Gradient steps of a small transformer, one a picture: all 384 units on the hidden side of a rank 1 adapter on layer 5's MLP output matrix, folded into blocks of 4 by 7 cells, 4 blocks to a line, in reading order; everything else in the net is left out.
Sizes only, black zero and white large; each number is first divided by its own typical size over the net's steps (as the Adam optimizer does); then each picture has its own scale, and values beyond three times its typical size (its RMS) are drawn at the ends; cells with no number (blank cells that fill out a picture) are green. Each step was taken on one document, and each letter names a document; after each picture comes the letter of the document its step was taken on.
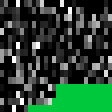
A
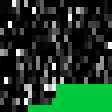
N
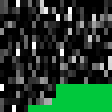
A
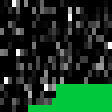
N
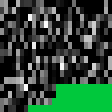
A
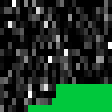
N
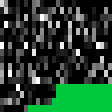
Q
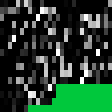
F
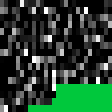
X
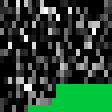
X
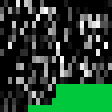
F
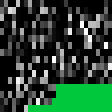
X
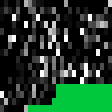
F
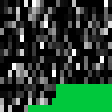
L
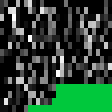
X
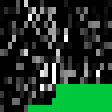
F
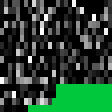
L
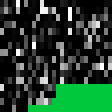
A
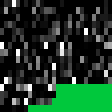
N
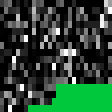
L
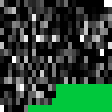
L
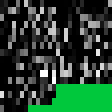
F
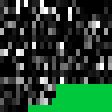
A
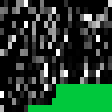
F
